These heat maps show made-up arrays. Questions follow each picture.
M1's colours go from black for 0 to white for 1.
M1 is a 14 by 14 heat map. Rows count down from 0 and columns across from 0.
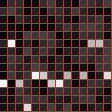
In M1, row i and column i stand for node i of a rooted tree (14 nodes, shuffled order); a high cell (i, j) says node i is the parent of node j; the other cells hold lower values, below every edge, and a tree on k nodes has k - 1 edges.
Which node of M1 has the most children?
9
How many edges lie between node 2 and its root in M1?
2
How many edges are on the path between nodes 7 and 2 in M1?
2
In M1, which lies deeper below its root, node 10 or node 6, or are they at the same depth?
node 6
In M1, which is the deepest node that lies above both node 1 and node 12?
5
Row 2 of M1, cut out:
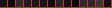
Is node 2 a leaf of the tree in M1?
yes
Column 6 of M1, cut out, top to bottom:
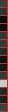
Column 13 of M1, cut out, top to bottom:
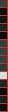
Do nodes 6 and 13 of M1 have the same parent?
no
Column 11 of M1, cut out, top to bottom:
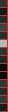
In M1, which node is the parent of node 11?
5
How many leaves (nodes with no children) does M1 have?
10
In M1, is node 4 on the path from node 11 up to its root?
no
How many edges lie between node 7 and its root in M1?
2
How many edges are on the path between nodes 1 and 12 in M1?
2
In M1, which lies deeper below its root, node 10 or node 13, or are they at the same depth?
the same depth
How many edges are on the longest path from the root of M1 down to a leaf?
2
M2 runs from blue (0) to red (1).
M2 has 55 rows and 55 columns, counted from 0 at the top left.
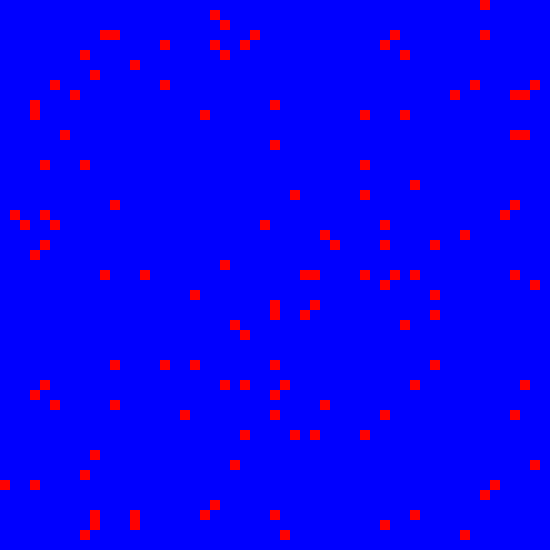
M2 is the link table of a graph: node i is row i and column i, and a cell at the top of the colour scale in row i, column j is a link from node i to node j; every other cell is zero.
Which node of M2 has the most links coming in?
node 27
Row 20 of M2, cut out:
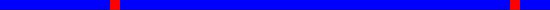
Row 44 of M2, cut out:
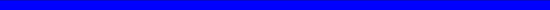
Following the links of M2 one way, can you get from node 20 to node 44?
no
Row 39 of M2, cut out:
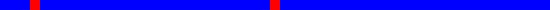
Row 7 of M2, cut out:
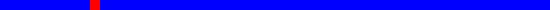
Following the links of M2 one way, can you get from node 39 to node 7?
yes
